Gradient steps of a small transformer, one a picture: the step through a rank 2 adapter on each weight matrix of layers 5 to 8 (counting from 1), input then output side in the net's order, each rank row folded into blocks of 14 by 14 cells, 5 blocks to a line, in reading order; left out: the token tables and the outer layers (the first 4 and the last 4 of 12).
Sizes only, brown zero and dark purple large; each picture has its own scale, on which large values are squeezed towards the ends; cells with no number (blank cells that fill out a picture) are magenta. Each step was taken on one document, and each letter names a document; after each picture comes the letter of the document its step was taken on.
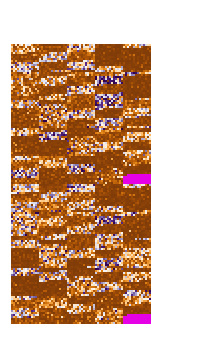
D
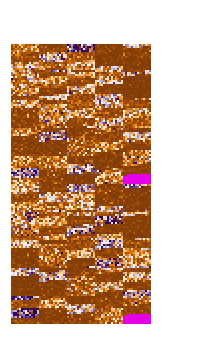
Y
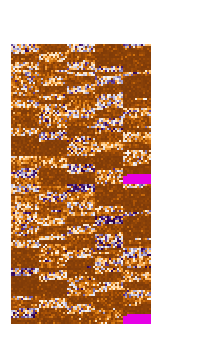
D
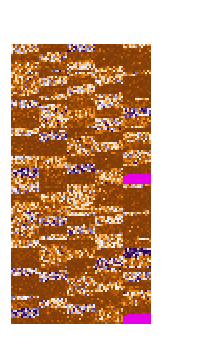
Y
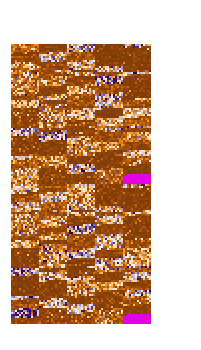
Y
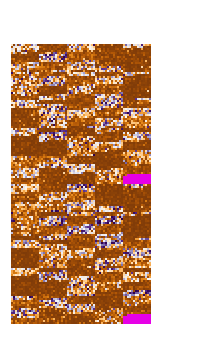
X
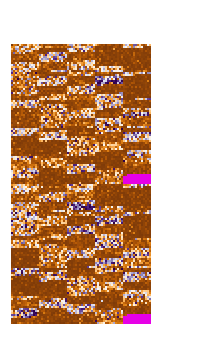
D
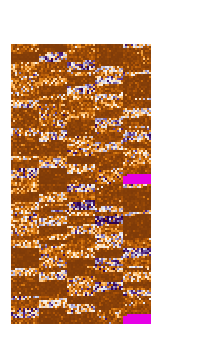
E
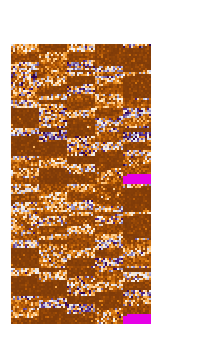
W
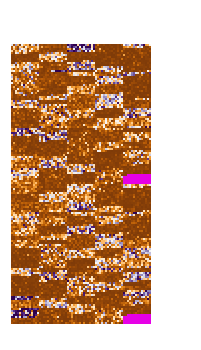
Y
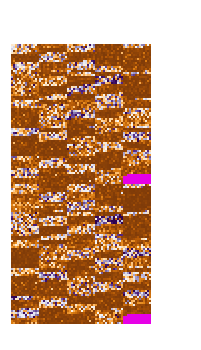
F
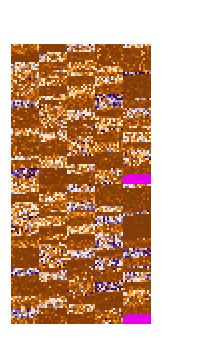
E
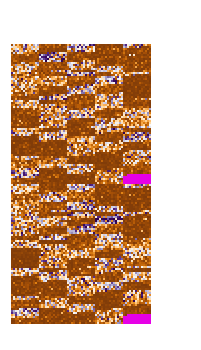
F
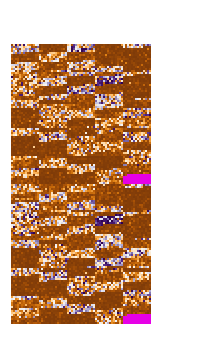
W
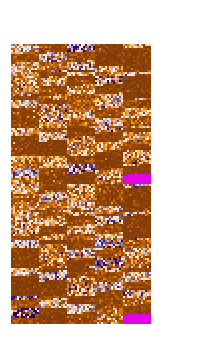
Y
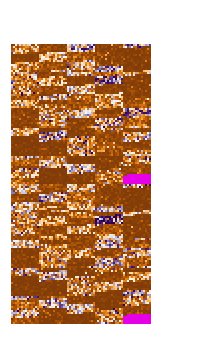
W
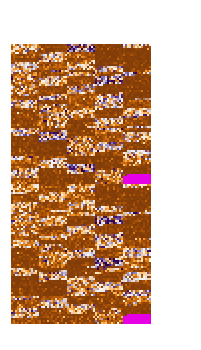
D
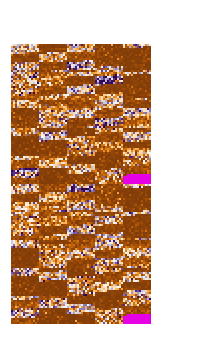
W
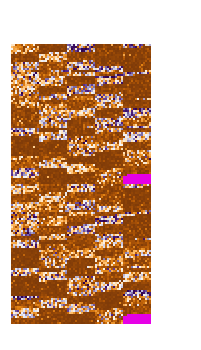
W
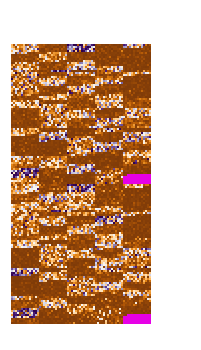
Y
